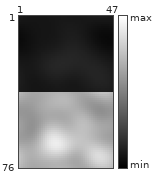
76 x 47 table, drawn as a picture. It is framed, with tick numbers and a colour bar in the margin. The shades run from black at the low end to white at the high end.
The table splits into 2 rows of 1 panel. Panel 1,1: very low, smooth, faint in contrast. Panel 2,1: high, smooth.
